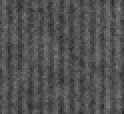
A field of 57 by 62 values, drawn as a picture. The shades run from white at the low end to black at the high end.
The values follow a bell shape. Stripes running up and down repeat 12 times from left to right. On average the colour sits 70% of the way up the scale. Streaks run downward. No overall slope runs across the table.
